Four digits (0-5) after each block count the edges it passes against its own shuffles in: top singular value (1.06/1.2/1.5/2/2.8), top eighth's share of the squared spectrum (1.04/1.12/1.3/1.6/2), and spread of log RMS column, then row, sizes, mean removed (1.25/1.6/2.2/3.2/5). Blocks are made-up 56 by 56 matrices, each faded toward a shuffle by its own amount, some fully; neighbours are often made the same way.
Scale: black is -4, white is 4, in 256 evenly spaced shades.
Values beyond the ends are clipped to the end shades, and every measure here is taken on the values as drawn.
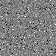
0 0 0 0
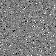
0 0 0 0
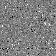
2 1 0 1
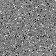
0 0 0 0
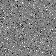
0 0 0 0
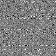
1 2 0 3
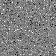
0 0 0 0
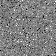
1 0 0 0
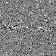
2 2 0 2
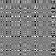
5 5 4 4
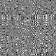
4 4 2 2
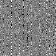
2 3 3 0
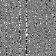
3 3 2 0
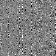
2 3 3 0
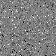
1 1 1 0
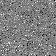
0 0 0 0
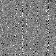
2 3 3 0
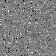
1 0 0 0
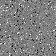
0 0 0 0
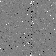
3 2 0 0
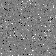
1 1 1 0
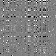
4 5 3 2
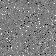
0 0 0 0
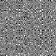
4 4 3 2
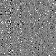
3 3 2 1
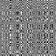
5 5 4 3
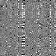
4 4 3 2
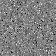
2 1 0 0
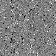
3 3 1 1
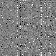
4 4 2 1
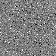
2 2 0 0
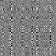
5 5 3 3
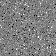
1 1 0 0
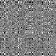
4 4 3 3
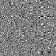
4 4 2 1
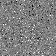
1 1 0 0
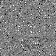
2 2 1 0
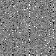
3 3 2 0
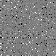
3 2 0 1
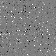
2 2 0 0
